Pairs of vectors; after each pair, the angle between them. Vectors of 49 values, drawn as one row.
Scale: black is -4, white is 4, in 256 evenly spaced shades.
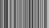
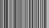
nearly parallel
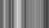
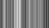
nearly parallel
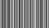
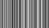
orthogonal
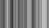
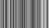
partly aligned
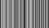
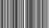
partly opposed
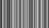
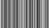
orthogonal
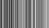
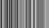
nearly parallel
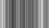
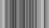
nearly parallel
